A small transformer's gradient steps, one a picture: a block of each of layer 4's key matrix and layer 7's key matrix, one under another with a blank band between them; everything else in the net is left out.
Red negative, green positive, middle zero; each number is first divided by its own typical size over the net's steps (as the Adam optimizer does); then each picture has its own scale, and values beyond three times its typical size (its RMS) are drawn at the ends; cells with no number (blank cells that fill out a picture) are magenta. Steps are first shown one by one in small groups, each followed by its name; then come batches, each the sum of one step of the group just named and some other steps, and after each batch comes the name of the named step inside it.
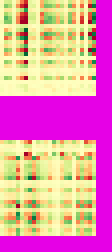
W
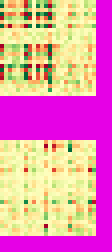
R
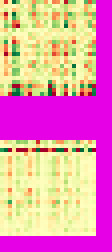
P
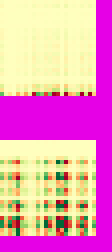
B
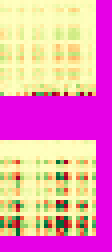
B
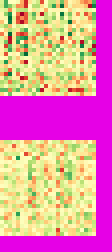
W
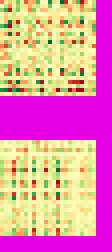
P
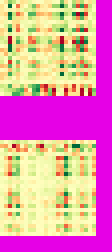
P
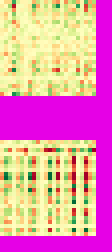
P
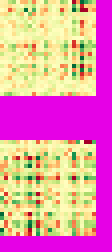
P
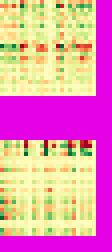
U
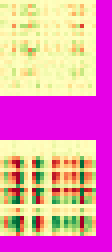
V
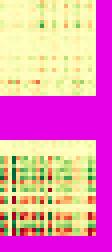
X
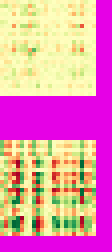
V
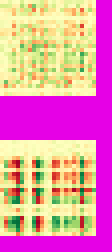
V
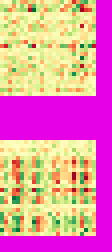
V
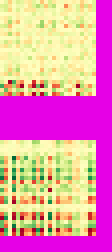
X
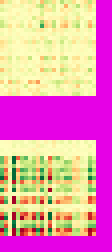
X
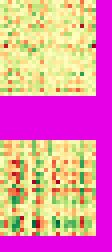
V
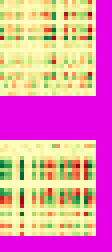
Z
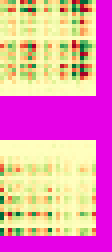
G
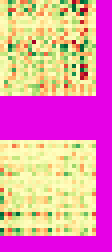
G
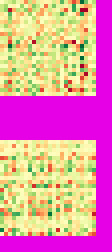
G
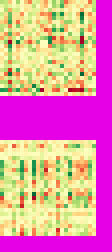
Z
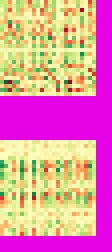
Z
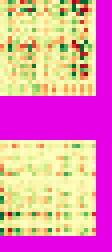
G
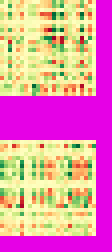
Z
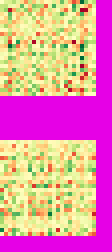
G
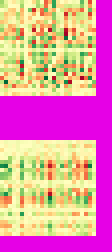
Z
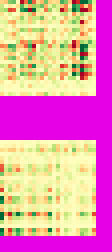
G
